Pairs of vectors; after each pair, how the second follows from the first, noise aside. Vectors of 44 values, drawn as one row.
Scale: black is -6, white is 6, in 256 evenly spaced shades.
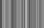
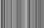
sign-scrambled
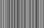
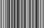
scaled up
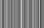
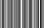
scaled up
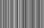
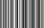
scaled up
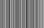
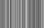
sign-scrambled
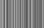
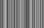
sign-scrambled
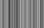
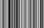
scaled up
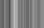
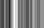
scaled up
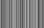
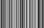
scaled up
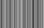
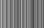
sign-scrambled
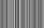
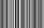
scaled up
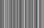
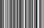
scaled up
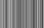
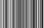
scaled up
